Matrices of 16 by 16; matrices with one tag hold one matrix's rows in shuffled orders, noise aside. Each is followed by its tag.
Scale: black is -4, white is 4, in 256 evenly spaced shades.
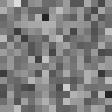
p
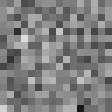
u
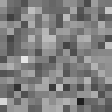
u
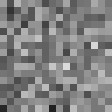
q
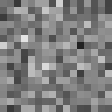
u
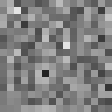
p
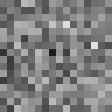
q
